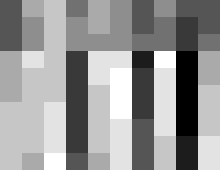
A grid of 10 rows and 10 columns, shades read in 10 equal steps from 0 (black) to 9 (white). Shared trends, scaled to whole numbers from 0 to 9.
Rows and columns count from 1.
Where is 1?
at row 4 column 7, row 9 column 9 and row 10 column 9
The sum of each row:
45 43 44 55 55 55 57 57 58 58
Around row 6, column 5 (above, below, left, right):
8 7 2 9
